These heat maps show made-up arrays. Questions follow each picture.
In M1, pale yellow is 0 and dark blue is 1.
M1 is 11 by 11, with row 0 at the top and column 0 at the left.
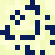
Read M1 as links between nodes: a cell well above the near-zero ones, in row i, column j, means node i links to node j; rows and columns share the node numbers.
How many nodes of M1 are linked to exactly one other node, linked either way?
2
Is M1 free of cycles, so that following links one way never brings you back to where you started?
no
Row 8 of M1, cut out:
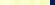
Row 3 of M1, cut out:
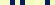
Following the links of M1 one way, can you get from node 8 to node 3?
yes
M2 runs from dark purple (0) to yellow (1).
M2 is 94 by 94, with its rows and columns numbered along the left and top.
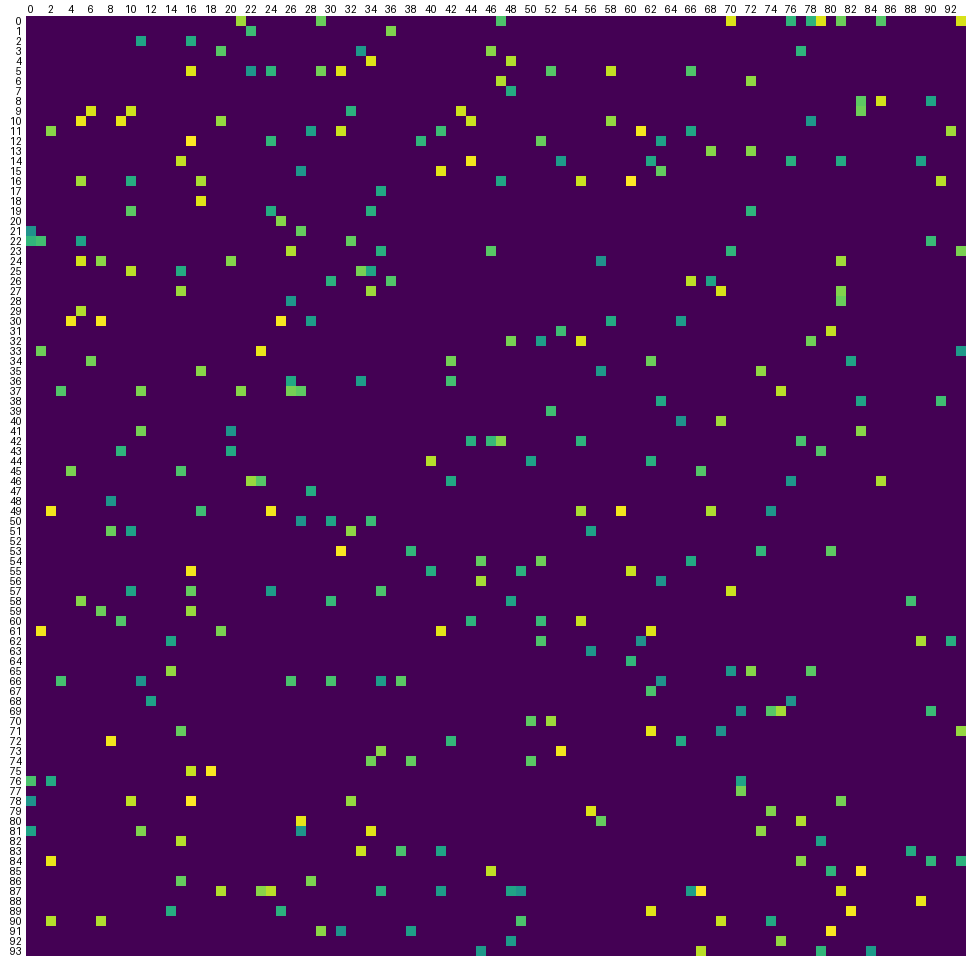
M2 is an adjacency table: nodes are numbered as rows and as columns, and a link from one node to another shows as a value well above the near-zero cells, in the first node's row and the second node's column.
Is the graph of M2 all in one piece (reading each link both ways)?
yes
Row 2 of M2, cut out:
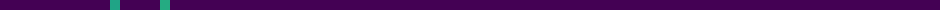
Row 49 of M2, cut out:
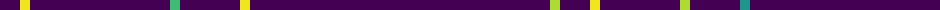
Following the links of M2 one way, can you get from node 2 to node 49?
yes
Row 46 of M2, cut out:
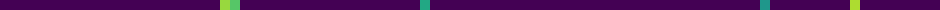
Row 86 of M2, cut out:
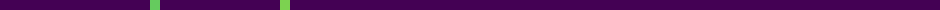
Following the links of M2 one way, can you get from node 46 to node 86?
no
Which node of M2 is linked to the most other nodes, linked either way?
node 16
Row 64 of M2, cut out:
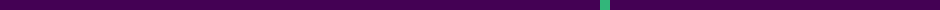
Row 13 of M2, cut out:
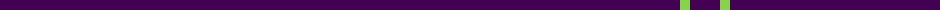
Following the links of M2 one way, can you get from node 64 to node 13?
no
